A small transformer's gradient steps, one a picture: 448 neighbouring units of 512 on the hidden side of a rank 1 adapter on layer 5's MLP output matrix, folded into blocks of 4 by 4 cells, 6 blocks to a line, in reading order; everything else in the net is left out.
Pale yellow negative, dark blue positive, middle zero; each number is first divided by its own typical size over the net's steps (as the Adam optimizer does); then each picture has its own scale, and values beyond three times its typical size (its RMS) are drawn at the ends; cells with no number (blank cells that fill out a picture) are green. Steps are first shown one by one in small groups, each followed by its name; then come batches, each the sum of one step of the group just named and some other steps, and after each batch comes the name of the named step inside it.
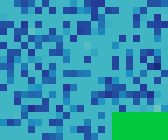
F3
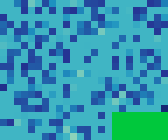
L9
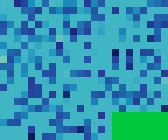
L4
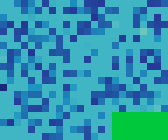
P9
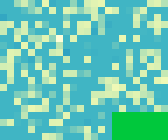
F3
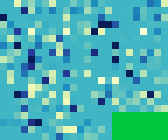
F3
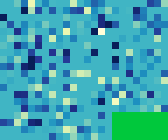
L9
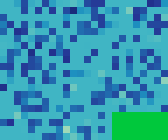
L9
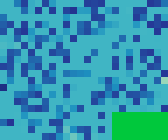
L9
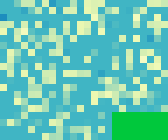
L9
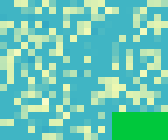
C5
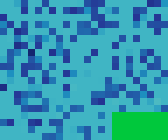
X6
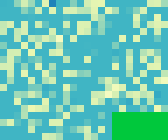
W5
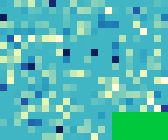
W5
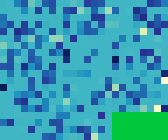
W5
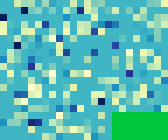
X6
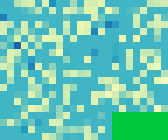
W5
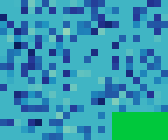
X6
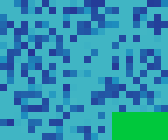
X6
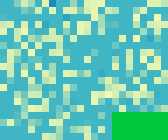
W5
